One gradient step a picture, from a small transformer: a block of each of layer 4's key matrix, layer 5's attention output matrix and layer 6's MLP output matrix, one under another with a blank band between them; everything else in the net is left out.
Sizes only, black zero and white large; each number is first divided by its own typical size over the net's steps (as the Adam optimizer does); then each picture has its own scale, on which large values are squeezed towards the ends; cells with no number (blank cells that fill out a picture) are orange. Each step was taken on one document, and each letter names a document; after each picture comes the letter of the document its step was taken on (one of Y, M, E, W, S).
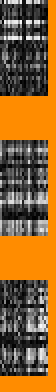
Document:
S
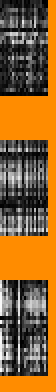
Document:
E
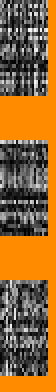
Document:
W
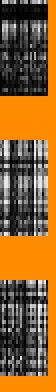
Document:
S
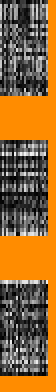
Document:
W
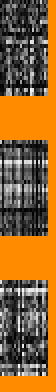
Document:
E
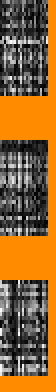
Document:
E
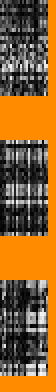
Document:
S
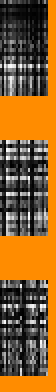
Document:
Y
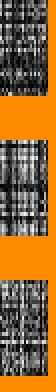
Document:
W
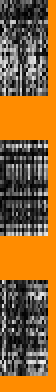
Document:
S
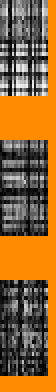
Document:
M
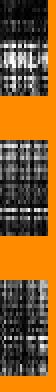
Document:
Y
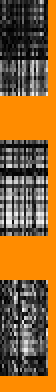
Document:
M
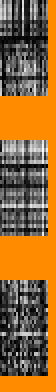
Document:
M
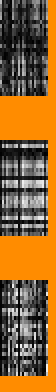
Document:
M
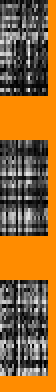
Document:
E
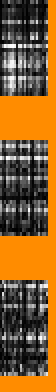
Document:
Y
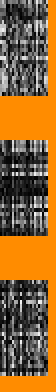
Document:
S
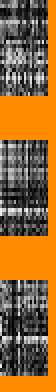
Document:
E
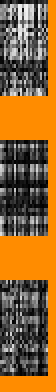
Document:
W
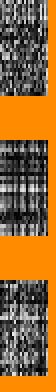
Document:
W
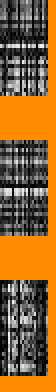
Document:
M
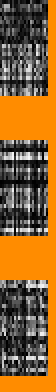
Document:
S
